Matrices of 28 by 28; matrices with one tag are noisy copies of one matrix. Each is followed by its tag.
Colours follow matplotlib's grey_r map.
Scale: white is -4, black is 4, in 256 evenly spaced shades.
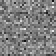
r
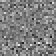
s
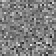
s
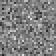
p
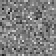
p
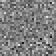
s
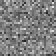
r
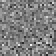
s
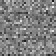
r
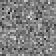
p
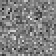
p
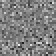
s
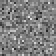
p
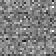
r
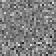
s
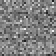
r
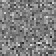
s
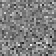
s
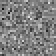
p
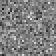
p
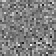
s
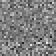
s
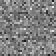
r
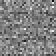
r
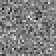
p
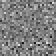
s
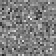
p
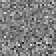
s
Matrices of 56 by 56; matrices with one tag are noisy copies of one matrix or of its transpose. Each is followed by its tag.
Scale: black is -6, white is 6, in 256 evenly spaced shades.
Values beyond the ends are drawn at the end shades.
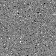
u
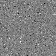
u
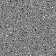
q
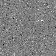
u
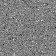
u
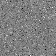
q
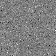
q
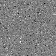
u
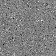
u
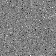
q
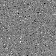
u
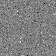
u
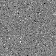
u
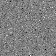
q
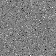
q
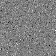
q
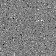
u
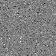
u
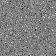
q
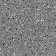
u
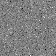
q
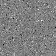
u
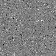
u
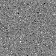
u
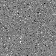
u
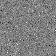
q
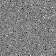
q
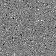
u
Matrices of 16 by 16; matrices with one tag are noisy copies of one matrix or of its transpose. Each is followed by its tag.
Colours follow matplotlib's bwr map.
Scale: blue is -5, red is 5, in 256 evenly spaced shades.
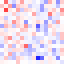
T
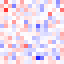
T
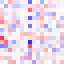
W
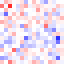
T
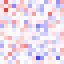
T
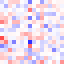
W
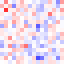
T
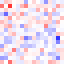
T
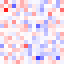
T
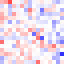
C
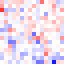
C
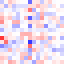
W
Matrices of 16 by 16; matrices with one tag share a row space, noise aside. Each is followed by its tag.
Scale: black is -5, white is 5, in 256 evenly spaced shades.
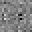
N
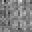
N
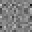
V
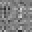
N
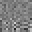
V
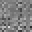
N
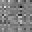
N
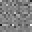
V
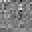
N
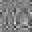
V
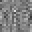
V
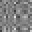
V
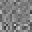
V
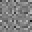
V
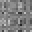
N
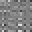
N
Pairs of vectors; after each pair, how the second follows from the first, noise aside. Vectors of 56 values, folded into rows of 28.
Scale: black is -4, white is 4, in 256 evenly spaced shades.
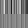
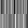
shuffled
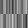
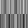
wrapped around
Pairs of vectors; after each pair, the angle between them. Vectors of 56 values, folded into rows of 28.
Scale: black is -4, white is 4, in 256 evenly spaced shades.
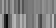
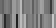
partly aligned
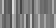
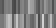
partly opposed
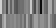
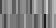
partly opposed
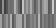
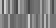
partly opposed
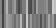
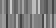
partly opposed
